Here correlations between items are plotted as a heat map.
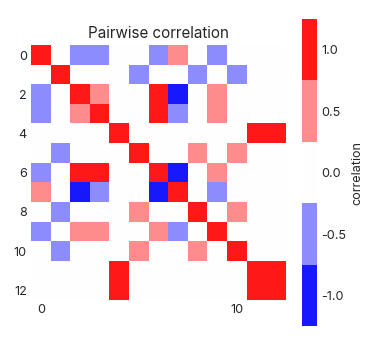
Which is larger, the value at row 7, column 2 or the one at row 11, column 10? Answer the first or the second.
the second
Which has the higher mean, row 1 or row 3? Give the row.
3
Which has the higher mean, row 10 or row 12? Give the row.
12
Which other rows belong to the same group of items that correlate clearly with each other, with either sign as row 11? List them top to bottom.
4, 12
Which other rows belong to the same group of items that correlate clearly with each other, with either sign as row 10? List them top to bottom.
1, 5, 8
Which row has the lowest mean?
7
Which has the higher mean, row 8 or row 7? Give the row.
8
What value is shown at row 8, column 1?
-0.5
